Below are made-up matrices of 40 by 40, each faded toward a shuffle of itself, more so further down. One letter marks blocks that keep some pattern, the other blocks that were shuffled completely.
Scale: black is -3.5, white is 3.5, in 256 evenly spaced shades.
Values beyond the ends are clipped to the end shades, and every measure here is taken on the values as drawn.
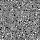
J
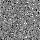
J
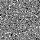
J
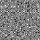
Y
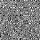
Y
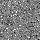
J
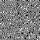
Y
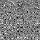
Y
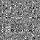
Y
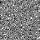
Y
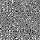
Y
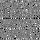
Y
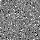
J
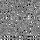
Y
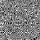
Y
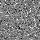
J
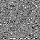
Y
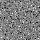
J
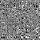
Y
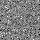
J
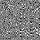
Y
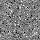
J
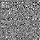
Y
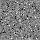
J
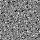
J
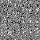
Y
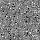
J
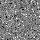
J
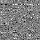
Y
